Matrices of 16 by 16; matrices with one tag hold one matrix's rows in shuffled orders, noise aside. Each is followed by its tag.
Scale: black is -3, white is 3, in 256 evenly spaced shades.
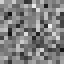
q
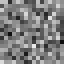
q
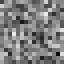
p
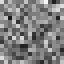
p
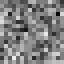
p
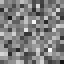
q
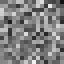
q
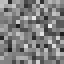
q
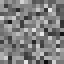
q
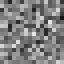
q
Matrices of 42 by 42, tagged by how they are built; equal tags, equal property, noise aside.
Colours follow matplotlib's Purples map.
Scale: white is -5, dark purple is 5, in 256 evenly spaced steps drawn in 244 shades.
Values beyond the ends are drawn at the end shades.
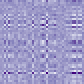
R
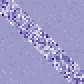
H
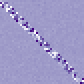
H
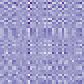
R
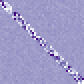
H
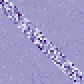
H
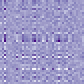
R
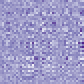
R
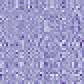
R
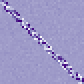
H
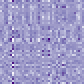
R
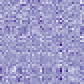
R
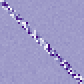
H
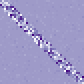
H
